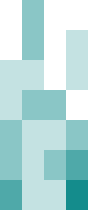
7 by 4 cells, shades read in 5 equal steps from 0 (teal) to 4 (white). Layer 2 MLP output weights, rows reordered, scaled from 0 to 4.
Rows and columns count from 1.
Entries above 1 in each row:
4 4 4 4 4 3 2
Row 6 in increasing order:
1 2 2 3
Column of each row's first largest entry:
1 1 3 4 2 2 2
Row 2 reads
4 2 4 3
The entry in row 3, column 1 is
3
